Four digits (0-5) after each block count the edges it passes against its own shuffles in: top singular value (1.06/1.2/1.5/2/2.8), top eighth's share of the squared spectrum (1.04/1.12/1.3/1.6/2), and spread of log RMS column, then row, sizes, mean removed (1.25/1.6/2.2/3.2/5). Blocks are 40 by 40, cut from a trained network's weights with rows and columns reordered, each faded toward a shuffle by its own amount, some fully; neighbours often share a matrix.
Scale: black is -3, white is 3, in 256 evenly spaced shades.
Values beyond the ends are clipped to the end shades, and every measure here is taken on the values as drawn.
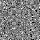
2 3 1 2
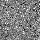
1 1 1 0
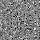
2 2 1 0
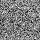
0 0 0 0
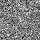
0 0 0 0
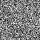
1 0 0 0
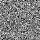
0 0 0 0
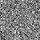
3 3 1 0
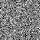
2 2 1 0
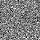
2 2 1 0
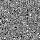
1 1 0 0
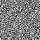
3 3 1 0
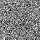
2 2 1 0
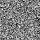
2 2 0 0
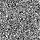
1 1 0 0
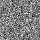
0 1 0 0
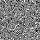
2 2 1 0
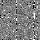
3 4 2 0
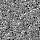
1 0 0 0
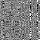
3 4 2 1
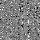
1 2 1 0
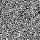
1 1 0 0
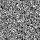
1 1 0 0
